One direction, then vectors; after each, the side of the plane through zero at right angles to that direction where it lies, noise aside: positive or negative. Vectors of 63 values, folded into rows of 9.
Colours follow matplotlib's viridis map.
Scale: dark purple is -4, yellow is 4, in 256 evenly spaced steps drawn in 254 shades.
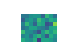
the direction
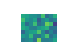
negative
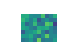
negative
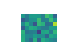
positive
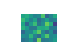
negative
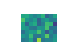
negative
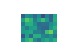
positive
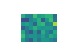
positive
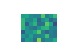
negative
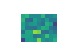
negative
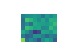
positive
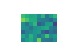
negative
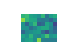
negative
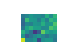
positive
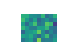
negative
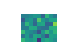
positive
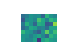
positive
